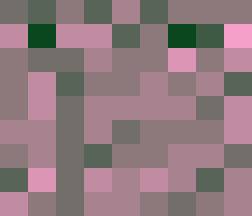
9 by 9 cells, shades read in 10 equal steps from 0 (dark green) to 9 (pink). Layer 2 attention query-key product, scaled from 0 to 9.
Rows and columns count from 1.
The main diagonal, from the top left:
4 0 4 5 6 5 6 3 6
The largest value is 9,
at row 2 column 9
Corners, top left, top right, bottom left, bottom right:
4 5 7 6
